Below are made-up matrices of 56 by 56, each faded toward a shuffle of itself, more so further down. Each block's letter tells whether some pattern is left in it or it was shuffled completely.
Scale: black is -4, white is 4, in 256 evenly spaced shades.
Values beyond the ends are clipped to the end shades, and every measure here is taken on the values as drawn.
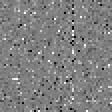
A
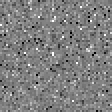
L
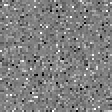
A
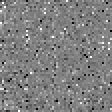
A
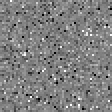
L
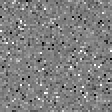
L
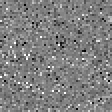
L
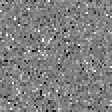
L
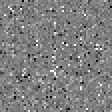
A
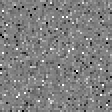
L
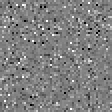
A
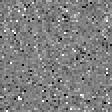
A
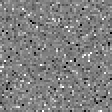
L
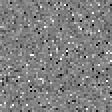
L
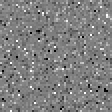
L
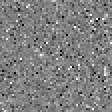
A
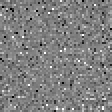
A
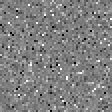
L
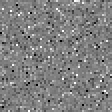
L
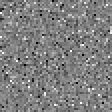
L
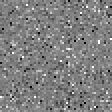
A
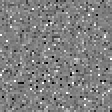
L
